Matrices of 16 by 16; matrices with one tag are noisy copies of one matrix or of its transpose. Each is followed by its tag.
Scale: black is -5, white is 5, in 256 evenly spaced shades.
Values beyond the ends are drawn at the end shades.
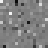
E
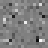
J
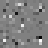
J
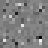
J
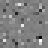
J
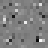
J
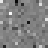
E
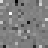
E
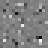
J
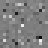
J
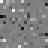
E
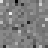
E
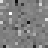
E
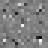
J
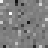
E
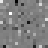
E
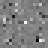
J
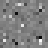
J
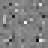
J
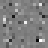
J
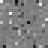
E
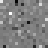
E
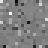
E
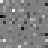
E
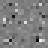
J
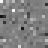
E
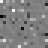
E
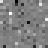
E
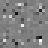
J
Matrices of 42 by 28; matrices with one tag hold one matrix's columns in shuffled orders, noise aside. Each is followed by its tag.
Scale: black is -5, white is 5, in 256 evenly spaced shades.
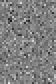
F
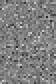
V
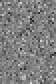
F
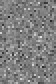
V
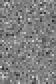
F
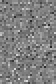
V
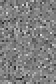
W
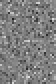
F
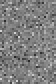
V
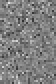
F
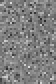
F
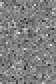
W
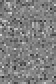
W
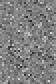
V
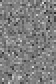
F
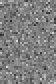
F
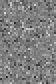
W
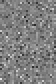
V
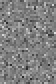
W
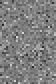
V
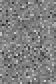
V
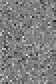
V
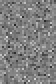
V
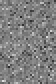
V
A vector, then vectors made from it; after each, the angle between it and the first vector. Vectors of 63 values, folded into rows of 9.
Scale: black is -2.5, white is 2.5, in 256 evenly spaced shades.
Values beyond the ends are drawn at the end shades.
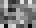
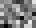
orthogonal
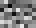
orthogonal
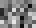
orthogonal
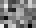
nearly parallel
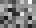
partly aligned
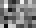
nearly parallel
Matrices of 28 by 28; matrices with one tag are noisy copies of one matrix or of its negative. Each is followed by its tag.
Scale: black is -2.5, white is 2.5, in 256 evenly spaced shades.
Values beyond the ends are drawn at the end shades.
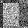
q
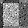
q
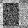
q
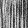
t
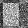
q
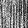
t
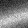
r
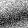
r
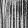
t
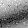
r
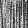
t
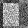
q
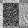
q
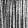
t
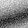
r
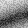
r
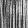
t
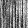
t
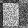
q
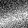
r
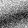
r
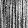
t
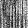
t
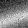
r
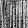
t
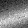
r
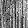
t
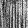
t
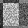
q
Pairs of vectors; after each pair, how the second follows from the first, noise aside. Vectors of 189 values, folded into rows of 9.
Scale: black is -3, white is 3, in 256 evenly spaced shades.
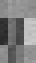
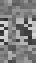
sign-scrambled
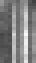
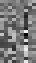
sign-scrambled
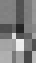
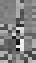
sign-scrambled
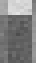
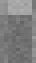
shrunk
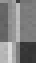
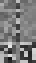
sign-scrambled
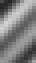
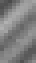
shrunk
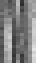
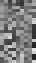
sign-scrambled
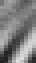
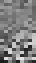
sign-scrambled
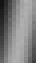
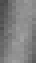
shrunk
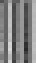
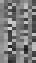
sign-scrambled
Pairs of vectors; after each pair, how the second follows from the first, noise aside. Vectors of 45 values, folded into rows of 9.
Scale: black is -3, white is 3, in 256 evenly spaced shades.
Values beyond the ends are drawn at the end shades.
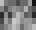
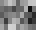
wrapped around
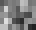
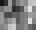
reversed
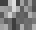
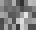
reversed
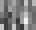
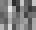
reversed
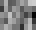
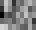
reversed
